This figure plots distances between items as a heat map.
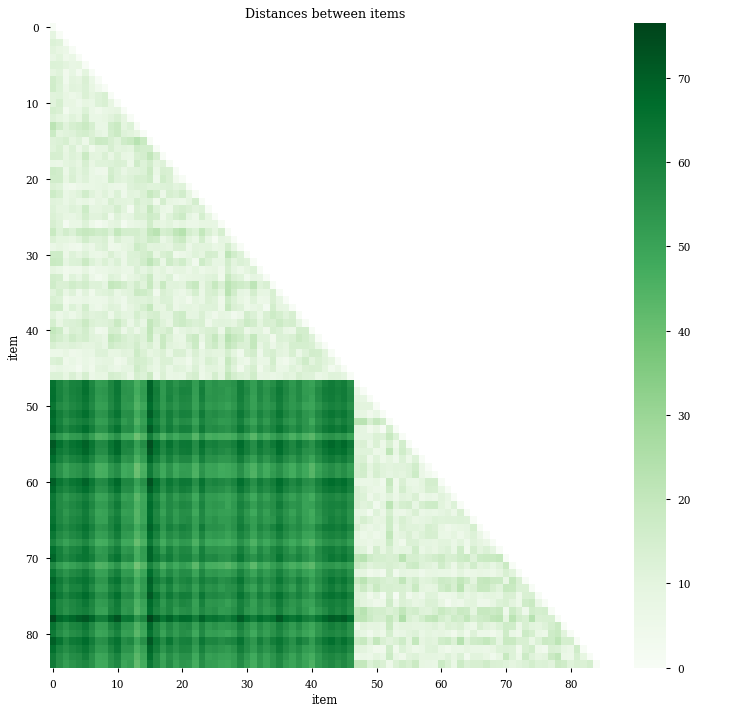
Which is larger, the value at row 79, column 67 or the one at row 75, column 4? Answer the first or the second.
the second
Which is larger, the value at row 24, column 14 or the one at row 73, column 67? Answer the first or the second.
the second
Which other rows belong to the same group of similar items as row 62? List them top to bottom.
47, 48, 49, 50, 51, 52, 53, 54, 55, 56, 57, 58, 59, 60, 61, 63, 64, 65, 66, 67, 68, 69, 70, 71, 72, 73, 74, 75, 76, 77, 78, 79, 80, 81, 82, 83, 84
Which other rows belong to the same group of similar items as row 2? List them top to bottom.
0, 1, 3, 4, 5, 6, 7, 8, 9, 10, 11, 12, 13, 14, 15, 16, 17, 18, 19, 20, 21, 22, 23, 24, 25, 26, 27, 28, 29, 30, 31, 32, 33, 34, 35, 36, 37, 38, 39, 40, 41, 42, 43, 44, 45, 46
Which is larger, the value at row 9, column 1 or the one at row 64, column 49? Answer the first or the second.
the first
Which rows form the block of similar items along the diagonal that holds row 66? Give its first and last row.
47 to 84
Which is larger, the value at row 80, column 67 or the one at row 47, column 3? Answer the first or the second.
the second
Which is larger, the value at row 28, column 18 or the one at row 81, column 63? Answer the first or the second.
the second
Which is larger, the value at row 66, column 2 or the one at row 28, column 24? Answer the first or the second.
the first
